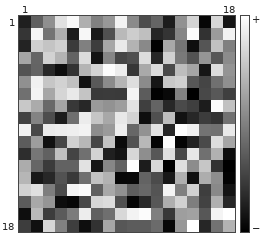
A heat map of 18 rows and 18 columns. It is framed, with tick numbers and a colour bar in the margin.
There is no overall slope. Fine speckle covers the field. The halves do not mirror each other. The values spread evenly over their range.
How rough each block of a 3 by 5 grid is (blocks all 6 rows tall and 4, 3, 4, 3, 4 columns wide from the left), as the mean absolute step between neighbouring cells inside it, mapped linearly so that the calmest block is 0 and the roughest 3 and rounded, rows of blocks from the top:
0 2 0 1 1 | 1 1 0 3 1 | 0 2 1 1 1
